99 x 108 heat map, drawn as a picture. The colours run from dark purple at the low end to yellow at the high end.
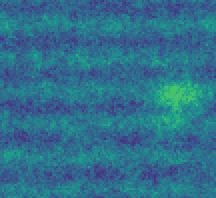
Mirror symmetry: none. Bumps: one, in the middle right. Average level on the scale: 40%. Stripes: horizontal, repeating 6 times. Ninth with the highest average: middle right.
